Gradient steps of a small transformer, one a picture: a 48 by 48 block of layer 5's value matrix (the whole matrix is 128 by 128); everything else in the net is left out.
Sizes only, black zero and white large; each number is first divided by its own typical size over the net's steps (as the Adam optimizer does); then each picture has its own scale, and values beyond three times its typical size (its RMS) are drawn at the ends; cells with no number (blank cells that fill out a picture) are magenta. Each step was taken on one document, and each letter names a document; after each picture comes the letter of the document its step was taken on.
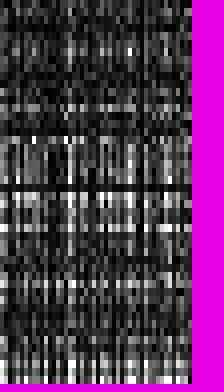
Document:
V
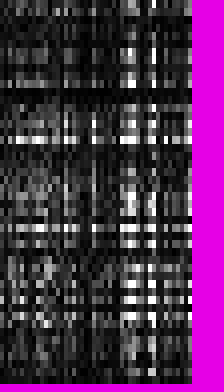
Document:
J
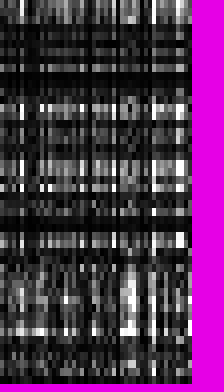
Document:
J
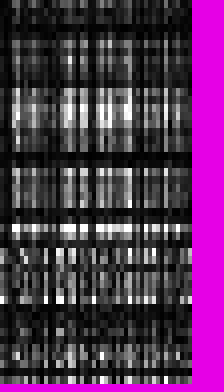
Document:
V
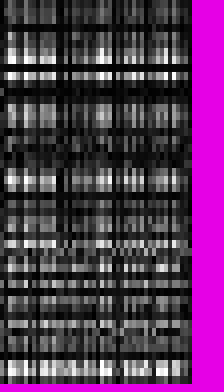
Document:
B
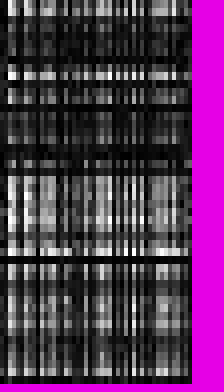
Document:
B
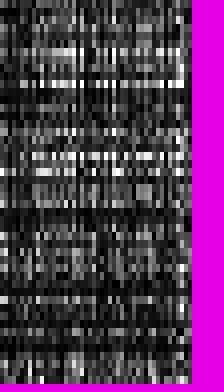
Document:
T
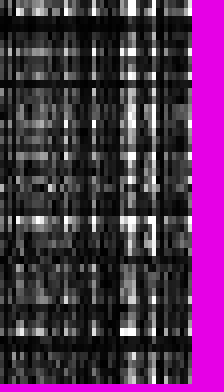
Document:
J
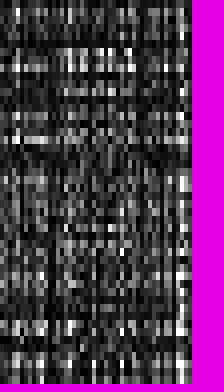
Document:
V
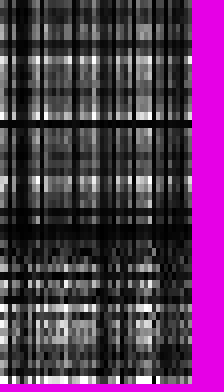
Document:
T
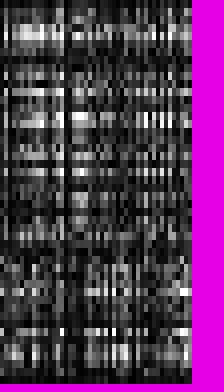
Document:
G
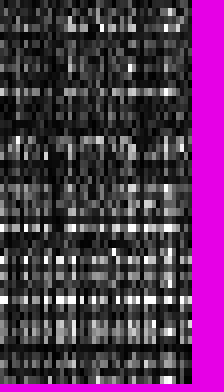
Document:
V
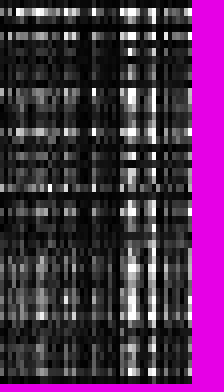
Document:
J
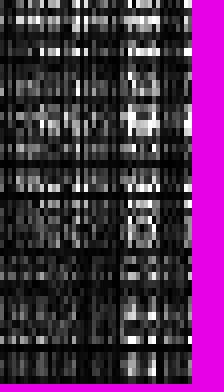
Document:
J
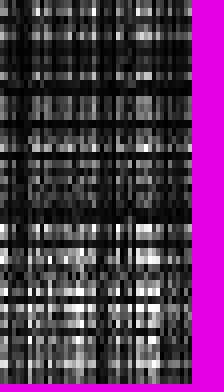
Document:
T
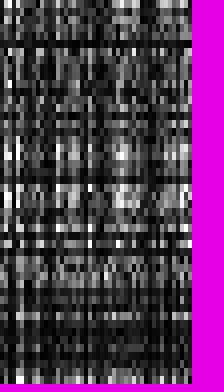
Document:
G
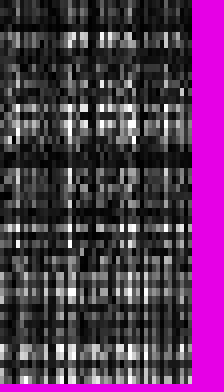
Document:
V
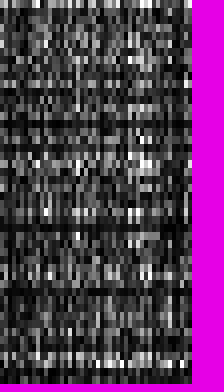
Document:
T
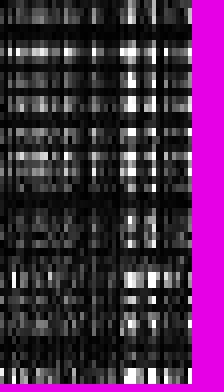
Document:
J
